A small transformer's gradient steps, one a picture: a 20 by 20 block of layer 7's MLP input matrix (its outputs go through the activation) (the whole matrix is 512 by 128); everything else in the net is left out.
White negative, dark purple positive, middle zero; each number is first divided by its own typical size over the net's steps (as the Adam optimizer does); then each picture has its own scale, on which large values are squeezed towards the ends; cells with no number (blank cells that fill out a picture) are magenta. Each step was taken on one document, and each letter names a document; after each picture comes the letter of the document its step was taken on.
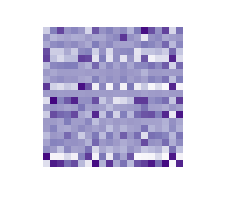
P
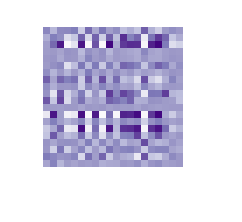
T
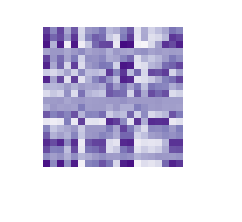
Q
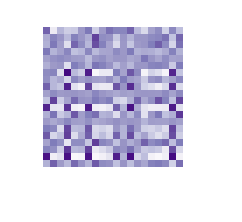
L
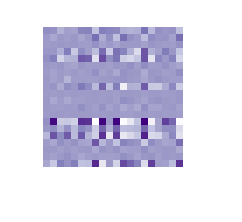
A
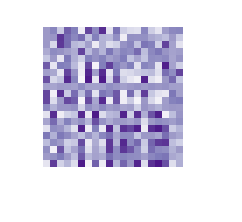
T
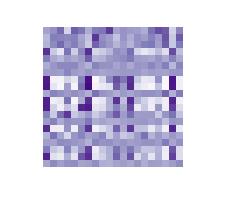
L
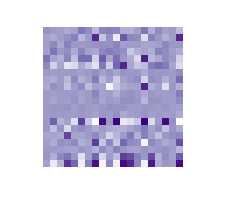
A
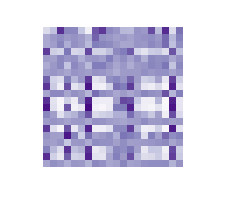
L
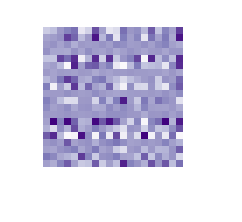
A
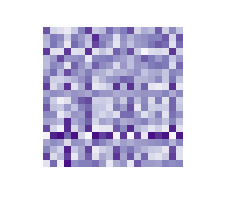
L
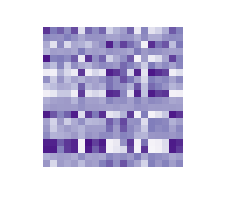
Q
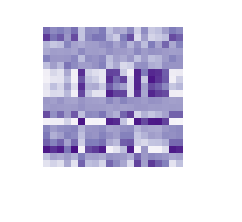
Q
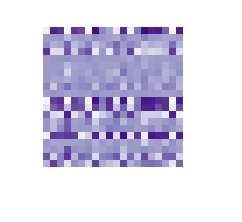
L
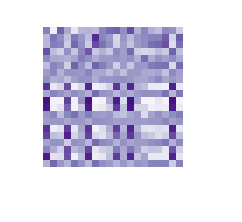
L
